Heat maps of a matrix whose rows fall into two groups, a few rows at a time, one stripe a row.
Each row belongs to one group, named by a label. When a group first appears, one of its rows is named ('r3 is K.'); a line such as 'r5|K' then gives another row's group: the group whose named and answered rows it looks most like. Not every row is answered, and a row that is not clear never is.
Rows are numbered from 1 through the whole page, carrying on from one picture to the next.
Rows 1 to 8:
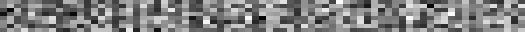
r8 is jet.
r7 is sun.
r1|sun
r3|sun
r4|sun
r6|jet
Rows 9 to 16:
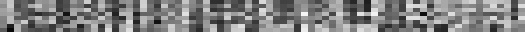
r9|jet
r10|jet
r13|jet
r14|jet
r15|sun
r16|sun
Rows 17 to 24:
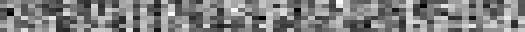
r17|sun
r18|sun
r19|sun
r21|jet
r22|jet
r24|jet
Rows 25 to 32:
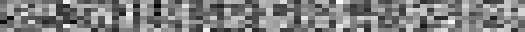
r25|sun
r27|jet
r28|jet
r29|sun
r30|sun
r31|sun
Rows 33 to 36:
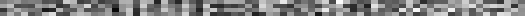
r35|sun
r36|jet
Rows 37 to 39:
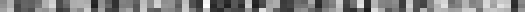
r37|jet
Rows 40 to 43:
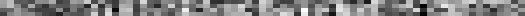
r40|jet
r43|sun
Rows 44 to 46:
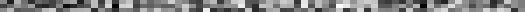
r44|sun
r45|sun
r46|jet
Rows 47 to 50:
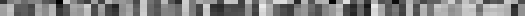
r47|sun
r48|jet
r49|jet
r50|jet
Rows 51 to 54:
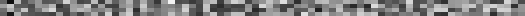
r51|sun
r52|jet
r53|jet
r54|sun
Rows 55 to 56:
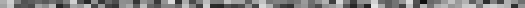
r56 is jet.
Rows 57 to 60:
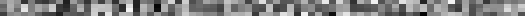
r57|sun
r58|jet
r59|jet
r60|sun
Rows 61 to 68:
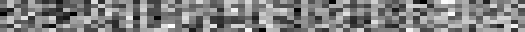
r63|sun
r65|jet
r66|jet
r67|sun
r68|jet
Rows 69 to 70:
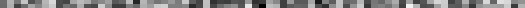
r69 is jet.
